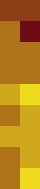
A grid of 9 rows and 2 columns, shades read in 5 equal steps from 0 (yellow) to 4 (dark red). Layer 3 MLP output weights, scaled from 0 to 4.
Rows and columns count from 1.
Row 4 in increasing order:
2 2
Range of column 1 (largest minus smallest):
2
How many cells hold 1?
5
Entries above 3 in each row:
0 1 0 0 0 0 0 0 0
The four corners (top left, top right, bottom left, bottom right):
3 3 2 0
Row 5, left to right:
1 0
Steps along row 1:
same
